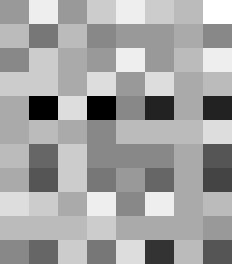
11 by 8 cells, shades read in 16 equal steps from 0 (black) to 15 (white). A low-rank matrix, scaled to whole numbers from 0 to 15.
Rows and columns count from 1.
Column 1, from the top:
9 11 8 12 10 10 11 10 13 11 8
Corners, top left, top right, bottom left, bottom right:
9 15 8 5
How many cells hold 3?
1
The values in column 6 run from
2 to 14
